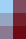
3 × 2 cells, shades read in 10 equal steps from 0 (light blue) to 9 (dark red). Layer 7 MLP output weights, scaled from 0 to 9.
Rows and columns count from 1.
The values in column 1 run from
0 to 4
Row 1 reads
0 6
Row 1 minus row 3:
-4 -3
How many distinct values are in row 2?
2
